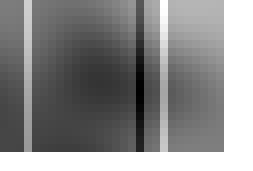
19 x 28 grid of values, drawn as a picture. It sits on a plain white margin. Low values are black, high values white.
Odd lines: columns 4, 18 and 21. Ninth with the lowest average: centre. Slope: up to the top right. Ninth with the highest average: top right.
